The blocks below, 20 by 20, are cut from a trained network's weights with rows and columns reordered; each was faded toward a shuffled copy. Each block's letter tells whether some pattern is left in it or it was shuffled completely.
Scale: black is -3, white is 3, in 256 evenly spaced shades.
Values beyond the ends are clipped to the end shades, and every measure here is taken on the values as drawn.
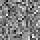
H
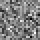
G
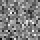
G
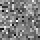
G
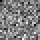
G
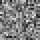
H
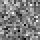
G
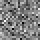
G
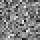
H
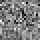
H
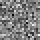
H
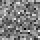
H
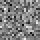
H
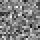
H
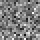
G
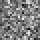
H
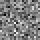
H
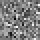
G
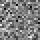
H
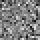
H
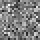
H
